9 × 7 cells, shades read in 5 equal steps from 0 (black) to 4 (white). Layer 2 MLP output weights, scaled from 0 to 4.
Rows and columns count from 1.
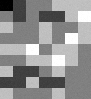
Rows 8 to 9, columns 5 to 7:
1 2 2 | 3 2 2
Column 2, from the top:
1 1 2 2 3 2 1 1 2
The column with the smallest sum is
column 2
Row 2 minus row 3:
-1 -1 0 -2 -1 1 1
